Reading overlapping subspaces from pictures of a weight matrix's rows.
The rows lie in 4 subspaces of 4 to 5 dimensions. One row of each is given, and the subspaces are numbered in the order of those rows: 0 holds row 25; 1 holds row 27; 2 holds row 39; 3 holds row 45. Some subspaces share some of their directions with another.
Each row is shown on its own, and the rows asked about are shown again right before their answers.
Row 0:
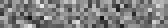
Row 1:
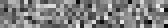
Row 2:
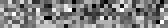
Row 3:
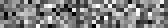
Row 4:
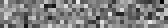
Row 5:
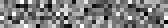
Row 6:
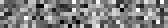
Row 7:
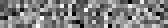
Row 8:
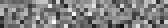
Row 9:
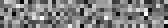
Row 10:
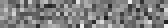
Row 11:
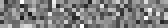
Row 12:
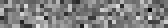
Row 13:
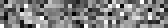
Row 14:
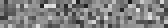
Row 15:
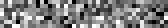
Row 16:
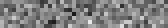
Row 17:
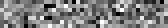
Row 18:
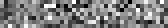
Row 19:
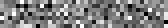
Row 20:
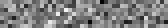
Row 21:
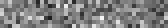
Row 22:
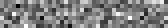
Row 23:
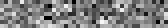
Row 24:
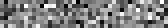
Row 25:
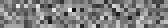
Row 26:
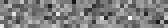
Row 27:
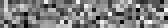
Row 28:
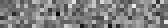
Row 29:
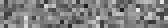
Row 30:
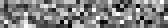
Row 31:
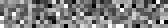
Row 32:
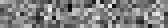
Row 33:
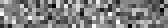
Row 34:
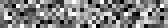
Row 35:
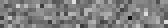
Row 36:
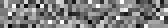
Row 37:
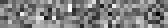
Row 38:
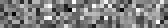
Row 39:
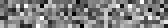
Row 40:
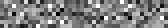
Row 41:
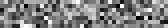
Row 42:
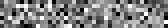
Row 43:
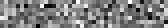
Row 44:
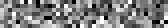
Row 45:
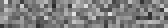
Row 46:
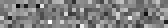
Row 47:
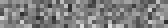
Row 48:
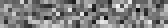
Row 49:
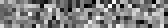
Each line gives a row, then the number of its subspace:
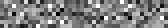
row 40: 0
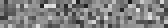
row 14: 3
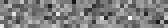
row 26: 0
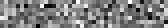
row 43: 3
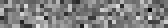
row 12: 2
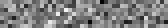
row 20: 2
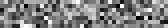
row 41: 2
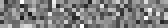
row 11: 3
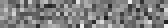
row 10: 1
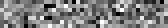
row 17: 3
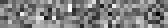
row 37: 2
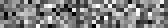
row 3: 0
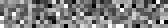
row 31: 2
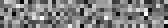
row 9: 1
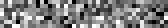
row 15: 1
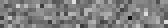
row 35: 0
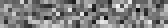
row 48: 1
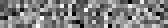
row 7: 2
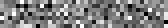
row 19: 3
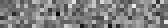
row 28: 2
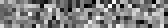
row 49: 2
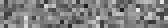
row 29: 1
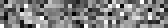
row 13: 0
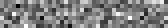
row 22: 3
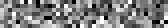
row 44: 1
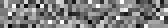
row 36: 0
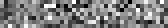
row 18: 3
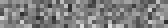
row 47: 2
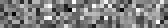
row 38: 0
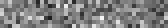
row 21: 1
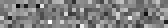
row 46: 0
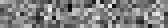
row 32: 2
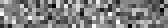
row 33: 1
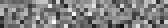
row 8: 2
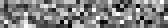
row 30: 1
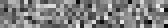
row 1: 1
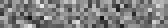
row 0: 1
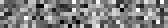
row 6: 1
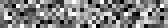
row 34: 0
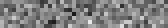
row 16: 2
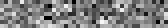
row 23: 3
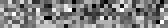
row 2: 0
